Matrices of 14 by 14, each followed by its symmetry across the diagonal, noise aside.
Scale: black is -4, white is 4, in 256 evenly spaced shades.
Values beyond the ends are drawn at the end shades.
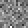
neither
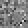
antisymmetric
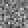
neither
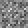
symmetric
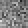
antisymmetric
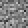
neither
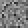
symmetric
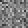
neither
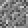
symmetric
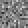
antisymmetric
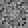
symmetric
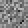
symmetric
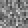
neither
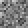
symmetric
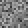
symmetric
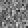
neither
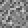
symmetric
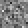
antisymmetric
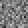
neither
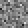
antisymmetric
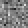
antisymmetric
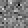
neither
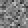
neither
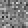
antisymmetric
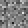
antisymmetric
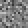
antisymmetric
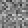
neither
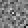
symmetric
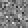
antisymmetric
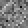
symmetric
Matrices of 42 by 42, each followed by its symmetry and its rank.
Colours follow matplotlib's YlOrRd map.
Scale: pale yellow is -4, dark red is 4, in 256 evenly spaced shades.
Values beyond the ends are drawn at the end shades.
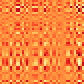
neither, rank two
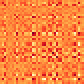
symmetric, rank three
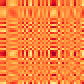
symmetric, rank two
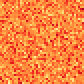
antisymmetric, full rank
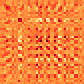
symmetric, rank three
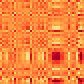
symmetric, rank two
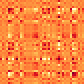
symmetric, rank two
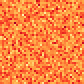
antisymmetric, full rank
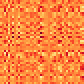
neither, rank three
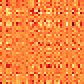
neither, rank three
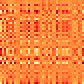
neither, rank two
